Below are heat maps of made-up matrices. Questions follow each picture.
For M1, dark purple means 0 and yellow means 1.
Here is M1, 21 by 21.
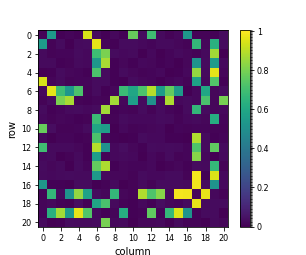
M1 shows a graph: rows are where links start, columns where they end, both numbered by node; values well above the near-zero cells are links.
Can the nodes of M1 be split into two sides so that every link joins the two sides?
yes
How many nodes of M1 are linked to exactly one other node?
1
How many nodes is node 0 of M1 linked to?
5
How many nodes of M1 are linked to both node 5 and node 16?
3
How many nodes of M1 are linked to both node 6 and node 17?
8
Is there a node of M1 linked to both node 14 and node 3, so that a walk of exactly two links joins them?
yes
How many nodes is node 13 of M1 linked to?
2
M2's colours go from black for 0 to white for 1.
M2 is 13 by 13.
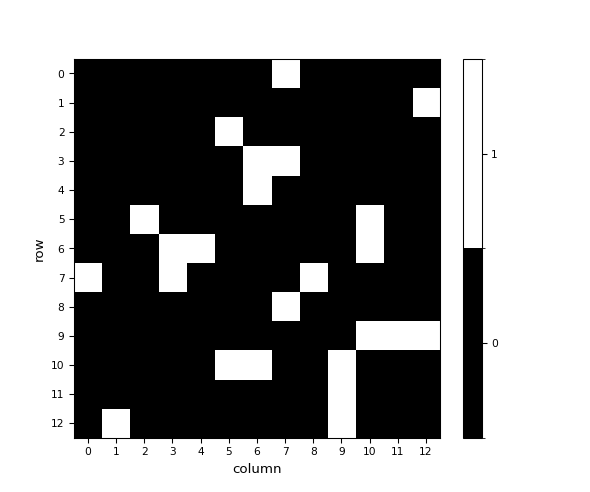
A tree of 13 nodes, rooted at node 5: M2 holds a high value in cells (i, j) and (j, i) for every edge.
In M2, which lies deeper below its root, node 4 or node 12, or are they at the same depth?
the same depth
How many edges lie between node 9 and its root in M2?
2
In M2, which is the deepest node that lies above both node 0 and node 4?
6
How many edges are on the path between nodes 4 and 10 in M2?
2
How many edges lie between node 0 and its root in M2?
5
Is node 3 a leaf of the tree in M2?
no
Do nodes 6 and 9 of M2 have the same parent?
yes
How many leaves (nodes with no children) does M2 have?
6
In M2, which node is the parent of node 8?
7
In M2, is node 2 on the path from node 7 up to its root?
no
